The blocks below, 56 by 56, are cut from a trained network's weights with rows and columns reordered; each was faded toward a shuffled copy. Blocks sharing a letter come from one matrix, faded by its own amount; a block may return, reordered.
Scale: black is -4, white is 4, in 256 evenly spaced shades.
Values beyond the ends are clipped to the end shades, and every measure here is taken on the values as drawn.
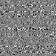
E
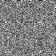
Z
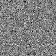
Z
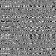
E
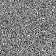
Z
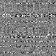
E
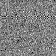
Z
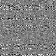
E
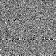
Z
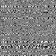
E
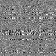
E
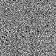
Z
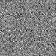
Z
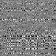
E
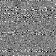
E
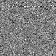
Z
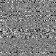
E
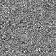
Z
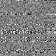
E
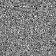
Z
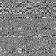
E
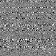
E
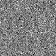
Z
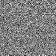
Z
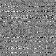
E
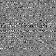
E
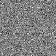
Z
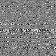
E
